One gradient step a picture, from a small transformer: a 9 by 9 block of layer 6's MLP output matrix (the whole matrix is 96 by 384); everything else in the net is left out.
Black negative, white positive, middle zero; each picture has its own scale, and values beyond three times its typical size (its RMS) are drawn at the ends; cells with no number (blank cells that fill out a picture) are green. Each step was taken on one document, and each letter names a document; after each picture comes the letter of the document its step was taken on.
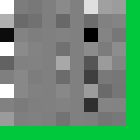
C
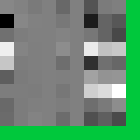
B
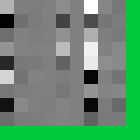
C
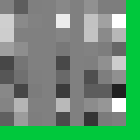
B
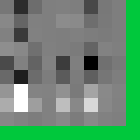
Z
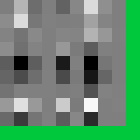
Z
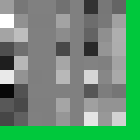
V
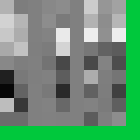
V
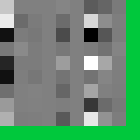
C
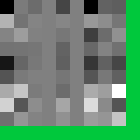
B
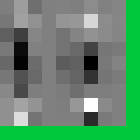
Z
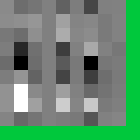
Z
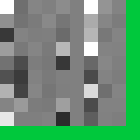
C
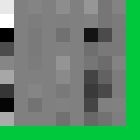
C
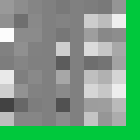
B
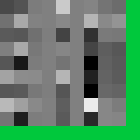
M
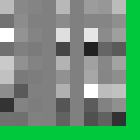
B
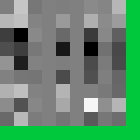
M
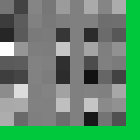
M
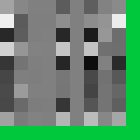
V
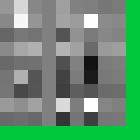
Z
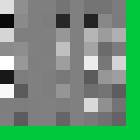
V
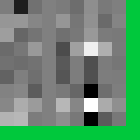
Z
